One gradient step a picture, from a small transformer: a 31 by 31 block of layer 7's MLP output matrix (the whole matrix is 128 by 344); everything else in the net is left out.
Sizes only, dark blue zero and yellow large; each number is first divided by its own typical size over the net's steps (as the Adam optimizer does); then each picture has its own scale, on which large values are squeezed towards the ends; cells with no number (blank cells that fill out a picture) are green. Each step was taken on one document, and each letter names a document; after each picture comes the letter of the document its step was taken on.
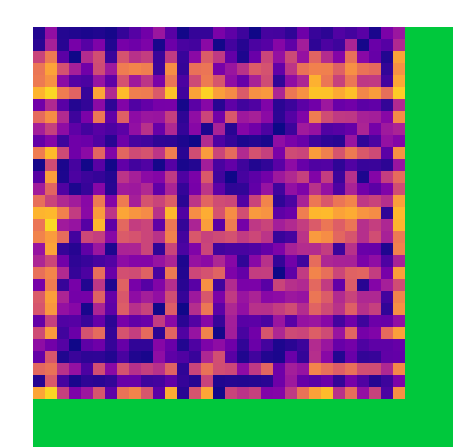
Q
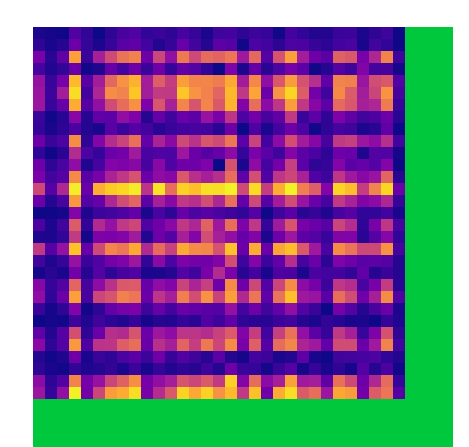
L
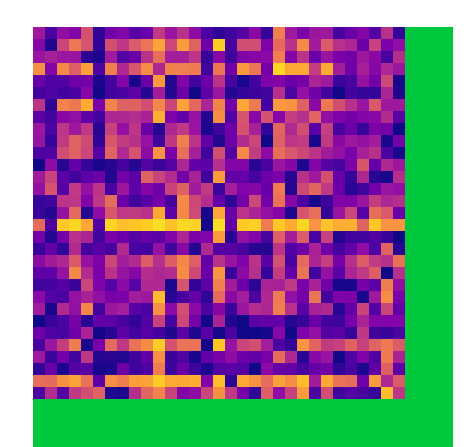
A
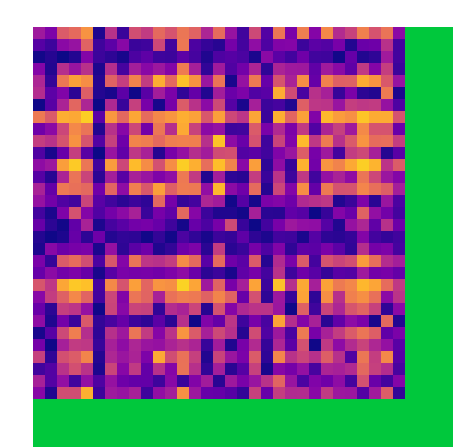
A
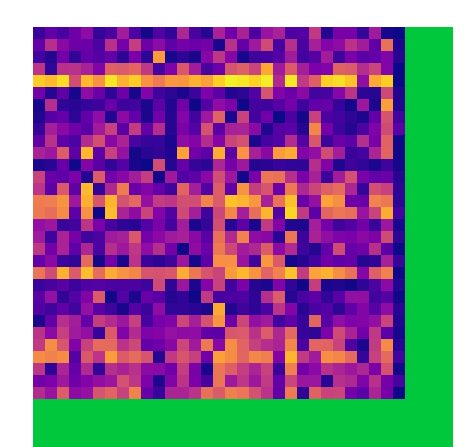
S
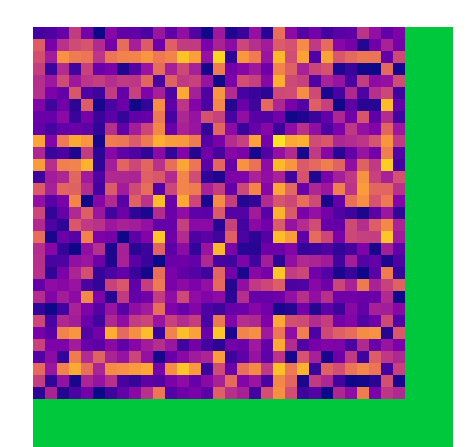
A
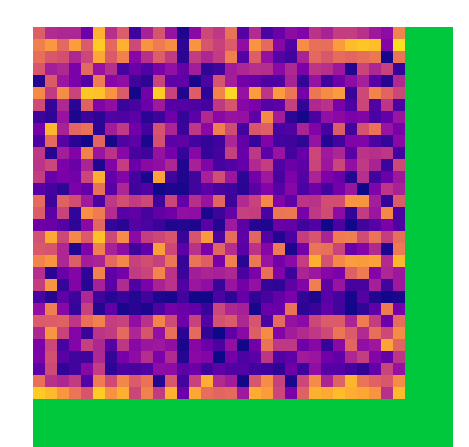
Q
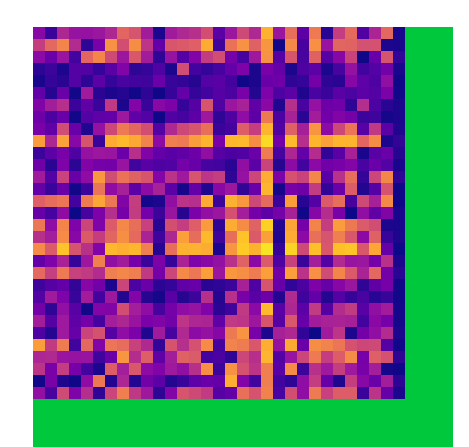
S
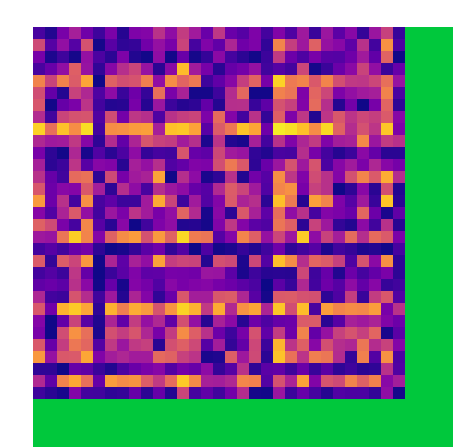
A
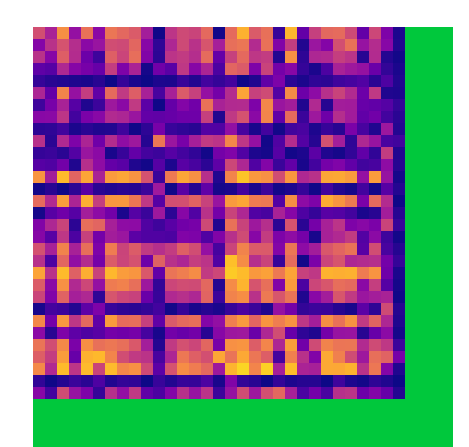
S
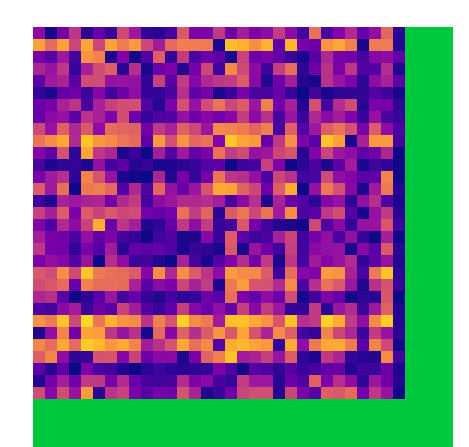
S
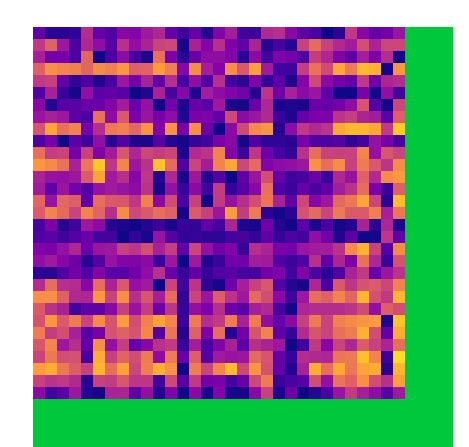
Q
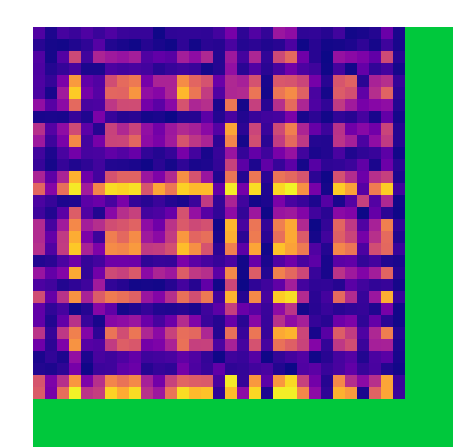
L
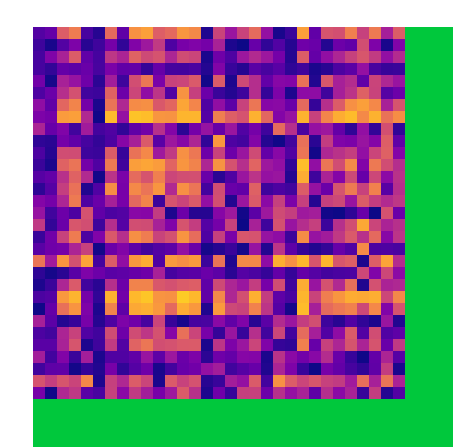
A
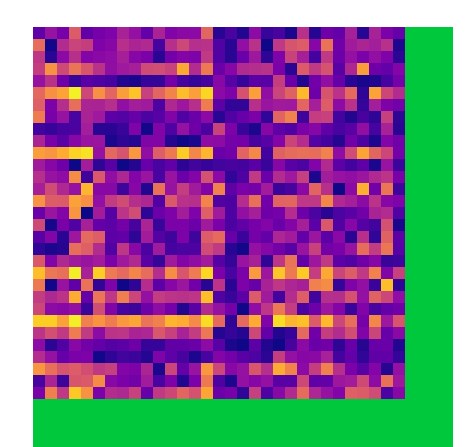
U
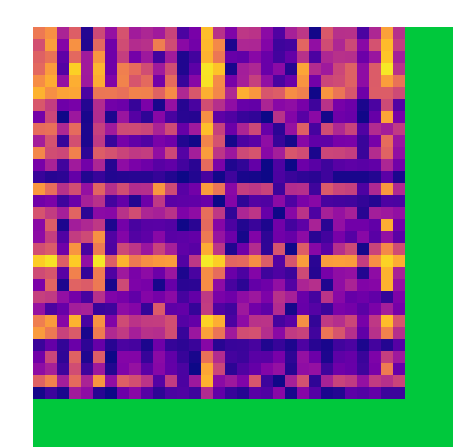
U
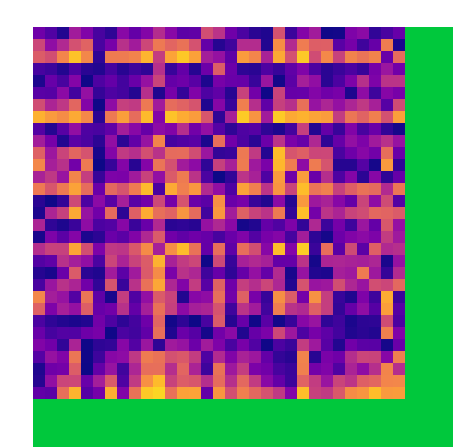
A
